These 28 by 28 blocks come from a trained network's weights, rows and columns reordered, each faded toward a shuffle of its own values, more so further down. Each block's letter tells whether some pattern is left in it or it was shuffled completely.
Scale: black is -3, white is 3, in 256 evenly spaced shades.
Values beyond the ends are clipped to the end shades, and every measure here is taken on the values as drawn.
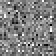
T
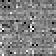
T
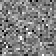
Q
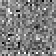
T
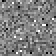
Q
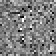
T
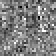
T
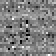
T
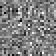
T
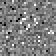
Q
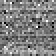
T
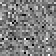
T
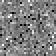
Q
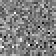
Q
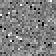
Q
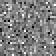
Q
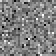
Q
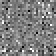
T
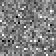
Q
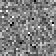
Q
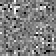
T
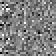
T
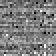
T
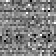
T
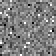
Q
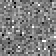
Q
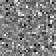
Q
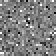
Q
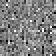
T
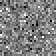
Q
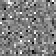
T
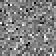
Q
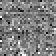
T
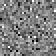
Q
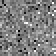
Q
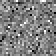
Q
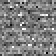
T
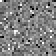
Q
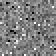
Q
